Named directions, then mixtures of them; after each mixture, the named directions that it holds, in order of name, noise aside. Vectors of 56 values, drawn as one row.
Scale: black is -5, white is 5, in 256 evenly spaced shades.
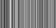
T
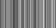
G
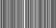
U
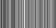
G, T, U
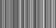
G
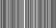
U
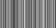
G, U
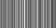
U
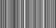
G, U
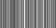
G, U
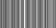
G, T, U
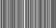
U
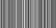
U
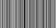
G, U
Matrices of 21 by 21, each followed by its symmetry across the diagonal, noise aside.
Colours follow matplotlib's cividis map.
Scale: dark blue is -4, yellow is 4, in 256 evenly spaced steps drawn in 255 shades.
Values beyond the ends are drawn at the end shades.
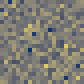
symmetric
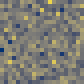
antisymmetric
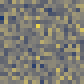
neither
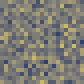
antisymmetric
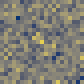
symmetric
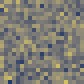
neither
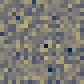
symmetric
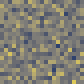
neither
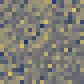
symmetric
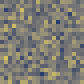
neither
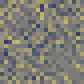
symmetric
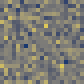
antisymmetric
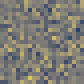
antisymmetric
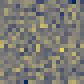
neither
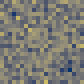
symmetric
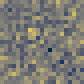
symmetric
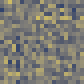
antisymmetric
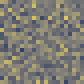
neither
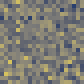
antisymmetric
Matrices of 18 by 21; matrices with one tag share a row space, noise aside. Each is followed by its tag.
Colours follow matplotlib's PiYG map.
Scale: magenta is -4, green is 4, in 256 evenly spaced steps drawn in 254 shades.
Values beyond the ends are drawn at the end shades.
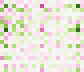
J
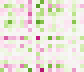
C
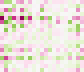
J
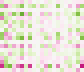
J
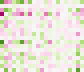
J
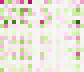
J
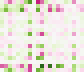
C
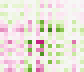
C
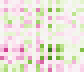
C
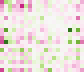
J
